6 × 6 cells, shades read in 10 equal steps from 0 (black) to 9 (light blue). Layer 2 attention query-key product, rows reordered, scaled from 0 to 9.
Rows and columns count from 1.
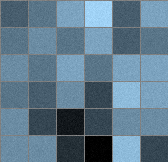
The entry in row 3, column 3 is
7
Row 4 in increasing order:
3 4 5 6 7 8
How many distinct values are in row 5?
3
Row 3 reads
6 5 7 5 7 7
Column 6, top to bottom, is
7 5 7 7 6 3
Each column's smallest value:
4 3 1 0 4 3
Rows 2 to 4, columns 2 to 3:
6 5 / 5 7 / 4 6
